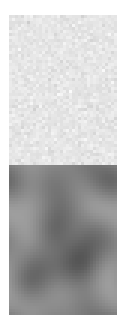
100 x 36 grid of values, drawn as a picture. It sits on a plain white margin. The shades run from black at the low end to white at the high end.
It is made of 2 by 1 panels. Panel 1,1: very high, fine-grained, faint in contrast. Panel 2,1: middling, smooth.
